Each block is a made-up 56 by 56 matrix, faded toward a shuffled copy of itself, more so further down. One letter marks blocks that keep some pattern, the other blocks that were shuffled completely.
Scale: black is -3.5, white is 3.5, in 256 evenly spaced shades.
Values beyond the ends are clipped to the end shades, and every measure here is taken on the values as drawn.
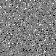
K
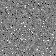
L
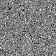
L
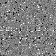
K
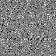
K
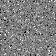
K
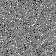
L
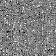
K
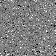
K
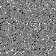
K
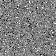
L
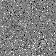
L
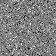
L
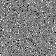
L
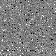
K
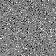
K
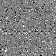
K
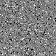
K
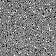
L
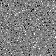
K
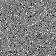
L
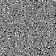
K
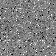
K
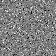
L
